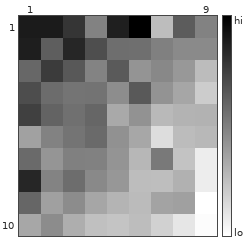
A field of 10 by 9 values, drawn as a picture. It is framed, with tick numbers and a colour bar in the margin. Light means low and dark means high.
Calmest part: bottom middle. Slope: up to the top left. Mirror symmetry: none. Ninth with the lowest average: bottom right.
